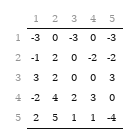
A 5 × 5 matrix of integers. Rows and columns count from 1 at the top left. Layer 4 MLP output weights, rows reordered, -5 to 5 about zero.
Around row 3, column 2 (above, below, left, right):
2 4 3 0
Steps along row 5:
up down same down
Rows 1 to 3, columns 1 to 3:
-3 0 -3 | -1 2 0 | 3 2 0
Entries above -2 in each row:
2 3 5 4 4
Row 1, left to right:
-3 0 -3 0 -3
